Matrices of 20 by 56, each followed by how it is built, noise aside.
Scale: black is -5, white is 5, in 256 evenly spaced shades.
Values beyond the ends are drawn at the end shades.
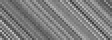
Toeplitz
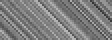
Toeplitz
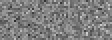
noise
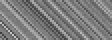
Toeplitz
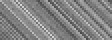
Toeplitz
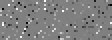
sparse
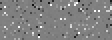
sparse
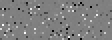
sparse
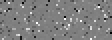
sparse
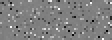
sparse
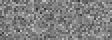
noise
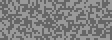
noise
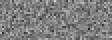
noise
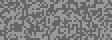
noise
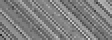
Toeplitz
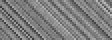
Toeplitz
